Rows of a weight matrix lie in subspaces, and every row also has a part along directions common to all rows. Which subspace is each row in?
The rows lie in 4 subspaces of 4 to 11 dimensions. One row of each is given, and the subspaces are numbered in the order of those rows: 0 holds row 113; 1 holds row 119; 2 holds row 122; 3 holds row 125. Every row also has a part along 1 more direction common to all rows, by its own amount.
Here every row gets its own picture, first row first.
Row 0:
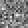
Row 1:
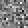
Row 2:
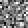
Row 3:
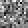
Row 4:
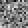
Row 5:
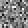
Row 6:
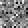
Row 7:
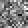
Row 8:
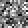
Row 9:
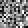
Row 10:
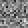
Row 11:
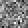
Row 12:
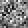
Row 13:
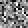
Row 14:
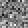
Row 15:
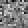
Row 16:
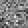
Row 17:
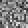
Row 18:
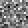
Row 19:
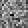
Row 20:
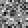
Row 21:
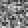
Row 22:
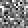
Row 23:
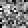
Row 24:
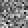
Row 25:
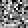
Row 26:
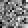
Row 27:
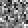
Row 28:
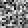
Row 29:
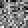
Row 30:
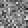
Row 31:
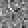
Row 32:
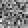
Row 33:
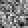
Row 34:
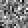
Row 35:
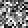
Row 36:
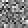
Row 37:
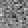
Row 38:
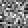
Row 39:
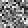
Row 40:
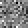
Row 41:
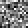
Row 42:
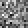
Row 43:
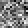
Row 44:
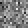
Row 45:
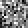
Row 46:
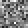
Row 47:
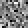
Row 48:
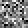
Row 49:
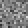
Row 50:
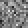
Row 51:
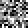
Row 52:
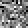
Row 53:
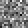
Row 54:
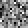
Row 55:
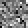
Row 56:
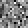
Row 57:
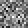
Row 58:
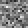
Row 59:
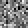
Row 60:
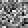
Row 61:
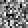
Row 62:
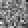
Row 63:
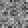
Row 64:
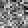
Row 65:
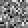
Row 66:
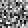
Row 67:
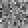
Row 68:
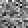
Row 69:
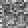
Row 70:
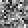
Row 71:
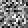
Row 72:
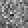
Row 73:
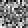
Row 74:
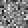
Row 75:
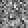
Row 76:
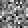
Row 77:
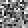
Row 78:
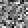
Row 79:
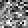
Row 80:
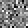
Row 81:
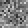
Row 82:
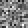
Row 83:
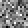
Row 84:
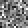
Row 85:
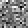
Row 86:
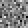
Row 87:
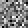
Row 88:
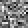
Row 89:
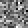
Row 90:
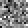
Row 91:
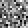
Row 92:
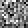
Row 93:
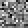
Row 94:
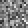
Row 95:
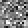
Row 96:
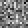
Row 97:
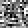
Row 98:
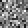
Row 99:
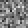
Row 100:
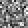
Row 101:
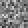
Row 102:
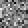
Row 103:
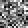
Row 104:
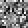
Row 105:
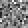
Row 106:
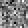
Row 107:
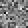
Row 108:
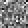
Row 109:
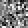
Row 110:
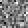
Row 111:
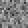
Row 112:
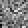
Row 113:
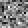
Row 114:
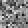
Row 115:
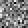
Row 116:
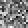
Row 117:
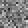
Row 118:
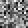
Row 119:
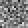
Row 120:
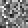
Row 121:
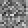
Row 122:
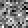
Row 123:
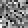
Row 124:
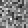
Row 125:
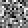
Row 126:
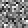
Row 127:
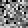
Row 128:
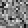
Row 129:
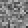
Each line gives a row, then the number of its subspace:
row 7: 2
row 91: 3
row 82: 1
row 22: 0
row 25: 1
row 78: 0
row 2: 0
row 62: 1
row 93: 1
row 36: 2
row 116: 1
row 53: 2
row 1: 0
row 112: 3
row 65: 1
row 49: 3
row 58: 0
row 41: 0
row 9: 0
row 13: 0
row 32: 3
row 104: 0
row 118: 0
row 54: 3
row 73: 0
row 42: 1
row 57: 3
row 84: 2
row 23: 3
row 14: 1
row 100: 0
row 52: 0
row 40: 0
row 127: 2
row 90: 1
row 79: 2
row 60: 1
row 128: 1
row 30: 2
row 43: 2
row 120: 1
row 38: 3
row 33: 0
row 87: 3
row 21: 0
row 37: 3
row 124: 1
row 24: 3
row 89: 0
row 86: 3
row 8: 2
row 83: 2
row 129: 0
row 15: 3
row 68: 2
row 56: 3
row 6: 0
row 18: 3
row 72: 1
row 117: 2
